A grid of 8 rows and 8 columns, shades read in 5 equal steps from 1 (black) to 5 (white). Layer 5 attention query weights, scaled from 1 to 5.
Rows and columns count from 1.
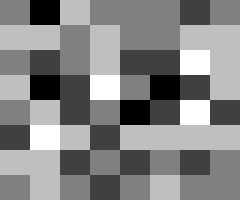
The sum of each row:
22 29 25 22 22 29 23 25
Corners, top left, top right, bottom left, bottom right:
3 3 3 3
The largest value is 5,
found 4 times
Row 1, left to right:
3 1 4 3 3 3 2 3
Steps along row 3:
down up up down same up down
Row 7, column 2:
4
